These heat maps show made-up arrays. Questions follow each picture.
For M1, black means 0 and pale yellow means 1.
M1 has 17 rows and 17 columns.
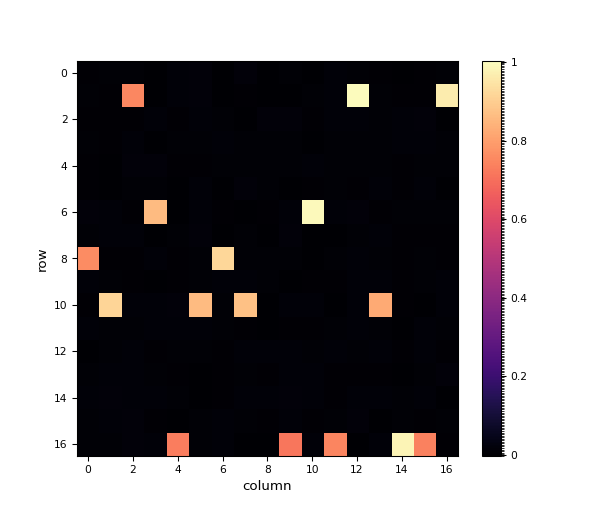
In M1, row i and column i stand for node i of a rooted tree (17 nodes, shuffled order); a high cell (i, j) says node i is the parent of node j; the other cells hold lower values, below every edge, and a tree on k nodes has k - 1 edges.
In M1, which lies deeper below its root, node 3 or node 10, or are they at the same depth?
the same depth
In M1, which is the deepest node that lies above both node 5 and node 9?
10
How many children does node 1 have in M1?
3
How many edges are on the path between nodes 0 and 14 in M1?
6
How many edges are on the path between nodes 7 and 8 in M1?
3
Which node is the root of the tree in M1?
8
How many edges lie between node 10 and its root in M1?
2
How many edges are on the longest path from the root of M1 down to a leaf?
5
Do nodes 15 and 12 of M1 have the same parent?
no
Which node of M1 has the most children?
16
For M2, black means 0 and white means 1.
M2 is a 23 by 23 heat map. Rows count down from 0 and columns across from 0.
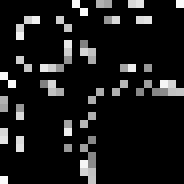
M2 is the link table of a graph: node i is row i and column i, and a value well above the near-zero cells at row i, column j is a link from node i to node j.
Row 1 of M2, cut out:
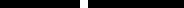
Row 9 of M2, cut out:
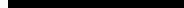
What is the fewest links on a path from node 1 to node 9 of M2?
6
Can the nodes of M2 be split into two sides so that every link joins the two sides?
yes
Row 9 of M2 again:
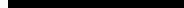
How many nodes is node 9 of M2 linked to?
1
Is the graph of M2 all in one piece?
yes
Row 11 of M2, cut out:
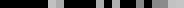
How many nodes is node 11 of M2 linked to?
9
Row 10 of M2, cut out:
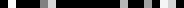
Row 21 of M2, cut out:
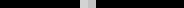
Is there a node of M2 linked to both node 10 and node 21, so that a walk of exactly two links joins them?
no
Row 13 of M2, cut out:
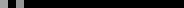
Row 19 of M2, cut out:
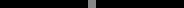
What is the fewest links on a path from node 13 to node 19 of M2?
4
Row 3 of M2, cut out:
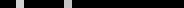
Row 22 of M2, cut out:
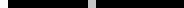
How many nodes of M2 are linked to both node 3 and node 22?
0
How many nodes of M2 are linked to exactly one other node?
4
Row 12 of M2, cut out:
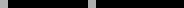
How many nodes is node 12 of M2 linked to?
2
